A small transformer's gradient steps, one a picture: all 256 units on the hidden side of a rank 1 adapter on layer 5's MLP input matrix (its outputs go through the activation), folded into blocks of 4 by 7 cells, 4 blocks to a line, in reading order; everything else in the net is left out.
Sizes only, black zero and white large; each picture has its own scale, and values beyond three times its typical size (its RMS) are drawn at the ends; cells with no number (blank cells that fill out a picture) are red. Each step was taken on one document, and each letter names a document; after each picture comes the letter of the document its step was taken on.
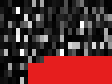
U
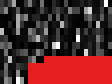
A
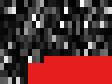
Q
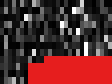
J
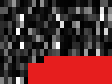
A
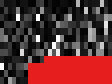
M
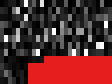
U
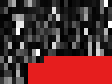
A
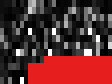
M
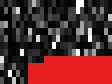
J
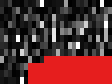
U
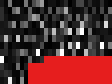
U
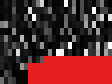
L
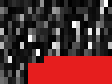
A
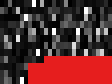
U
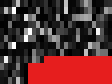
Q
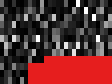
M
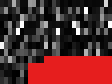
A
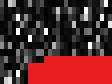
A
